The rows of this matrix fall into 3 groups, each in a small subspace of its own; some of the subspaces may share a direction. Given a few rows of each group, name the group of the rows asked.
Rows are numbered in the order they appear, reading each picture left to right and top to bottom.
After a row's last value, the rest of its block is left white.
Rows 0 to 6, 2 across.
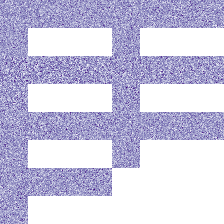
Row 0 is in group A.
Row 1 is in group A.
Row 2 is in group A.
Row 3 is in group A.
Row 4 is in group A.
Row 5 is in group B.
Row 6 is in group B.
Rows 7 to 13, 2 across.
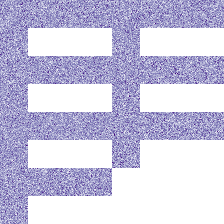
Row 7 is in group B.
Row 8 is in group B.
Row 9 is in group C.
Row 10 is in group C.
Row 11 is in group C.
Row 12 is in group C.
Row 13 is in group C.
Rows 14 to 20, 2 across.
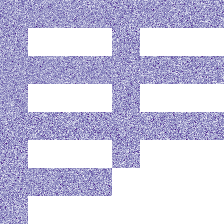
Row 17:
A
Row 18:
C
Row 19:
C
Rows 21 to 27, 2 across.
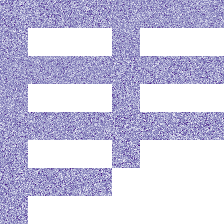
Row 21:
A
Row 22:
B
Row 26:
C
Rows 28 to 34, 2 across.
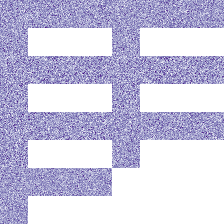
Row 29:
C
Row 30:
C
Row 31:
C
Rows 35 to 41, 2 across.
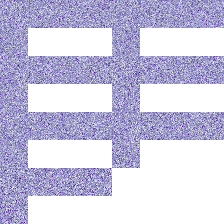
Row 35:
A
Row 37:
B
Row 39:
C
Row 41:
C
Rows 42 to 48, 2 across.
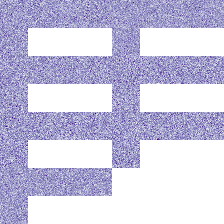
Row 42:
C
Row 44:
B
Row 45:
A
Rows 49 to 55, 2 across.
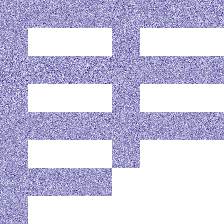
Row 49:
B
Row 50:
B
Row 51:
A
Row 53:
B
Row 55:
A
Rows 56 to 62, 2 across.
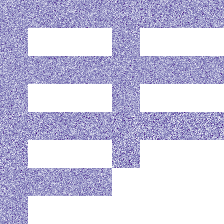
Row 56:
C
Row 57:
A
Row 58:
C
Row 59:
B
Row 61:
B
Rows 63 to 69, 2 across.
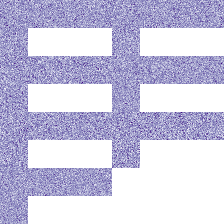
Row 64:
B
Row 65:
A
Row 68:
C
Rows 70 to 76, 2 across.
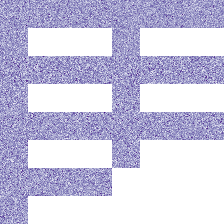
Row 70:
A
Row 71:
A
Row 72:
A
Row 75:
B
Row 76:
B
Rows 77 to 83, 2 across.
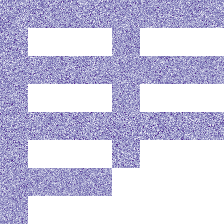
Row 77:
B
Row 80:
C
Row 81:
C
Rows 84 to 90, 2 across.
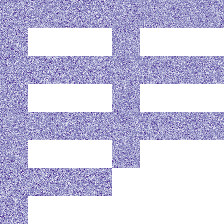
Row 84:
C
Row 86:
C
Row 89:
A
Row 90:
B
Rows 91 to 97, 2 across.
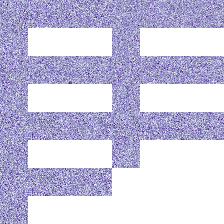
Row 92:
A
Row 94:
B
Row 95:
B
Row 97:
B
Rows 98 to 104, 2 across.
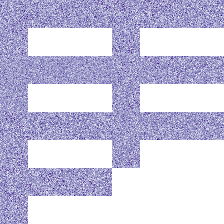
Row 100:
C
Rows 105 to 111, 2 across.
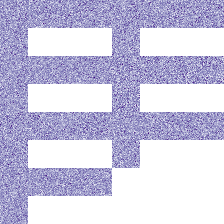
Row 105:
B
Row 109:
C
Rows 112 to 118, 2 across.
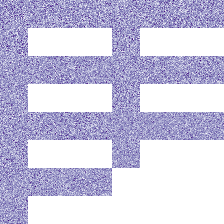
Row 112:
A
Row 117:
B
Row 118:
C
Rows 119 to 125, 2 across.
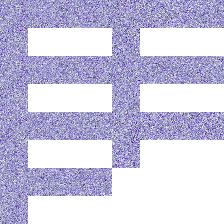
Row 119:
B
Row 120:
C
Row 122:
A
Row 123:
B
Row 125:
A
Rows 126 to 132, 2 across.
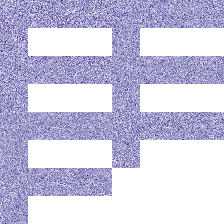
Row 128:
C
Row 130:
A
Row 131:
B
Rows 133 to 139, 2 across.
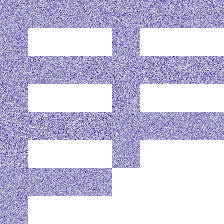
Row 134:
A
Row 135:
C
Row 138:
A
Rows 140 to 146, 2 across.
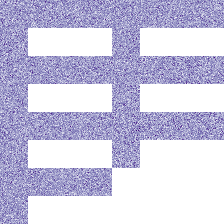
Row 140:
C
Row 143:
C
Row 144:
A
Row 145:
B
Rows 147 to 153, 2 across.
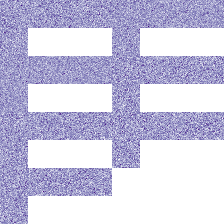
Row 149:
A
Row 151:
A
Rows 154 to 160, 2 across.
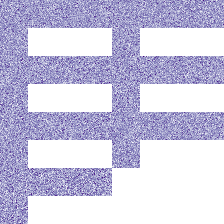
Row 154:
B
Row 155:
C
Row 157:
C
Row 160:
C
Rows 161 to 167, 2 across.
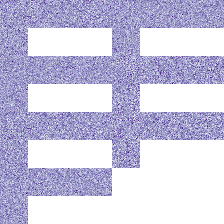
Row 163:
C
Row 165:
C
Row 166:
B
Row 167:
A
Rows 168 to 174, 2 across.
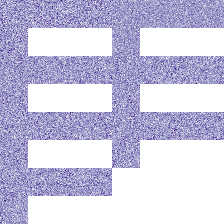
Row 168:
C
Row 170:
A
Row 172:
A
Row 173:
B
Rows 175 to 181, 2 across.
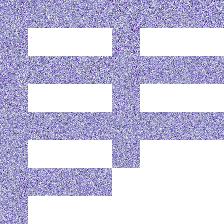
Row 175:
A
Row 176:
B
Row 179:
C
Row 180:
A
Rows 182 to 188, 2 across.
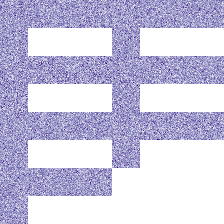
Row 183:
A
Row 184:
C
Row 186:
C
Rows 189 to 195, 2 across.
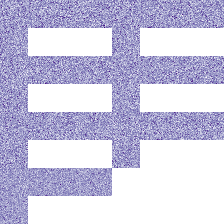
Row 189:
A
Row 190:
B
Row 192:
B
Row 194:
A
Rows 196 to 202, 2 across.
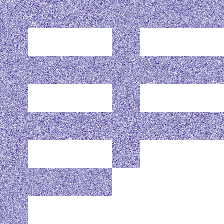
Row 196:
C
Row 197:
C
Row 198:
C
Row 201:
B
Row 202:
B
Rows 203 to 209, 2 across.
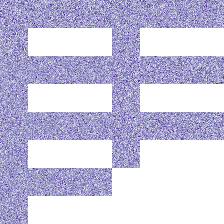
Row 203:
C
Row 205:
C
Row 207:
B
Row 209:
B
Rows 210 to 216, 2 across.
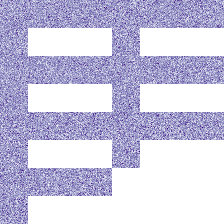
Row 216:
A
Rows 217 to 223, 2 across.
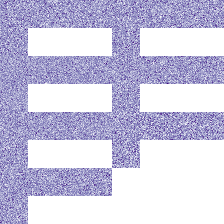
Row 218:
A
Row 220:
C
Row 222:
C
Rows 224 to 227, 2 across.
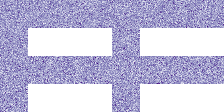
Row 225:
C
